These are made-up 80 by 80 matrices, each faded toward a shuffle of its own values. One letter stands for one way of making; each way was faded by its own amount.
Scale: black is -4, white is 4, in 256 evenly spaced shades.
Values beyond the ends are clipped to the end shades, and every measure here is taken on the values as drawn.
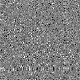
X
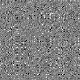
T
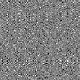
T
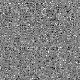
X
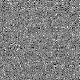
X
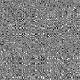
T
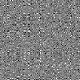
T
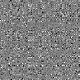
T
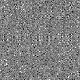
X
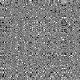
T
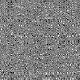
T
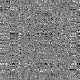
T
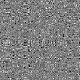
T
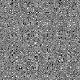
X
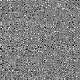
X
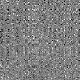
T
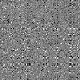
T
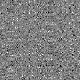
X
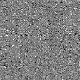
X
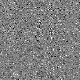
X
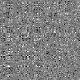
T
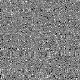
X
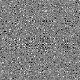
X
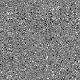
X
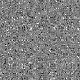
X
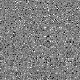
X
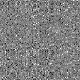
X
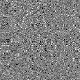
X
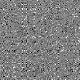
T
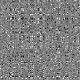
T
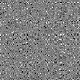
T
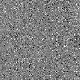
X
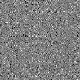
X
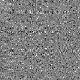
X
